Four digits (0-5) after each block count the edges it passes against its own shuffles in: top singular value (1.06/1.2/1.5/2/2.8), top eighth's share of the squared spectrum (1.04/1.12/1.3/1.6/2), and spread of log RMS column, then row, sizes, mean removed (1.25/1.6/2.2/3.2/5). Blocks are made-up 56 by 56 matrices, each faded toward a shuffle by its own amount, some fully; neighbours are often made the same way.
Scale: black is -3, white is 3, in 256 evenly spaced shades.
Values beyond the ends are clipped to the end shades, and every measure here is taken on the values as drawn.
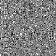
3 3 1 2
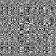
4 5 3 3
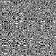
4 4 1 2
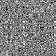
3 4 1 2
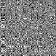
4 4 2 3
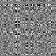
4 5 3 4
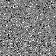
2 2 0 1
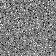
1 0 0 0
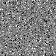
2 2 0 0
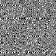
3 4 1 2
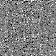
3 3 1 1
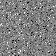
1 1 0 0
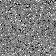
0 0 0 0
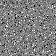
0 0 0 0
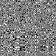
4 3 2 2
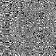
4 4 2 2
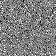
1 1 0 0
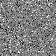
0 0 0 0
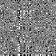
4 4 2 2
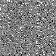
3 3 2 1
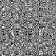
4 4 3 2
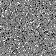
1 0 0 0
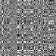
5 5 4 3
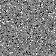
2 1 0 0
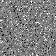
2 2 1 0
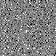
3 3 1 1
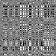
5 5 3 4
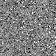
0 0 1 0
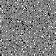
3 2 1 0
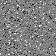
2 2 0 0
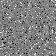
2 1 0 0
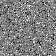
0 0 0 0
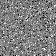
0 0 0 0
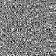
4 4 2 2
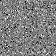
2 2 0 0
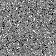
0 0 0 0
